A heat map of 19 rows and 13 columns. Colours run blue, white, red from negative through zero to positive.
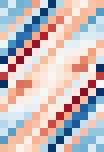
Symmetry: a half turn. Grain: diagonal, up to the right. Slope: none. Average level on the scale: 50%. Calmest part: centre.
